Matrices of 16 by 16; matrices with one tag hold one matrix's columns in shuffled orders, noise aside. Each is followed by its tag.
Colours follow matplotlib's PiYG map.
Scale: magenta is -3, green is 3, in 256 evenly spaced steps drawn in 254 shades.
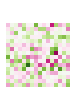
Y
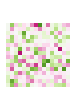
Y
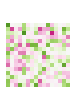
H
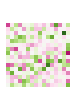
Y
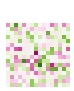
Y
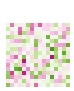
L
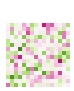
L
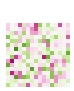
L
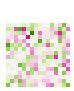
H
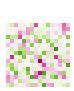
L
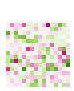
Y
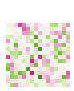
L
